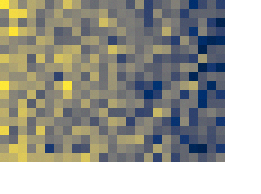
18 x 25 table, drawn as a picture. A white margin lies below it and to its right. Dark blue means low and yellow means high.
Stripes: none. Grain: fine. Slope: up to the left. Average level on the scale: 50%.
